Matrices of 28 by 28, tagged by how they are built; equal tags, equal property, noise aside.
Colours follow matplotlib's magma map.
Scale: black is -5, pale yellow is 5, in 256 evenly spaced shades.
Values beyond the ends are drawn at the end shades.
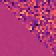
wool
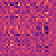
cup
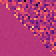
wool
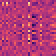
cup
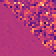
wool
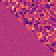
wool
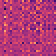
cup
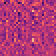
cup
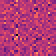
cup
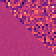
wool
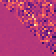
wool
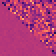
wool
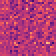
cup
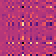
cup
